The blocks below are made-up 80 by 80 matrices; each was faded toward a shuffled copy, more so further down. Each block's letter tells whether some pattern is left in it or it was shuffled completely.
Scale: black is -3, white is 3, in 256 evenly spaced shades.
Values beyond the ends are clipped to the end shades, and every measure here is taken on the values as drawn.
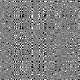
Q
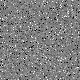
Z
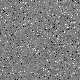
Z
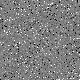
Z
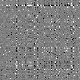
Q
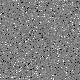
Z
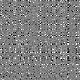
Q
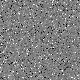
Z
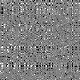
Q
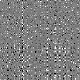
Q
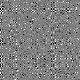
Q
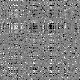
Q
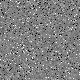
Z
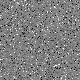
Z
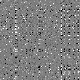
Q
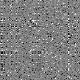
Q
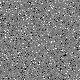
Z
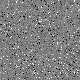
Z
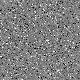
Z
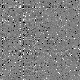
Q
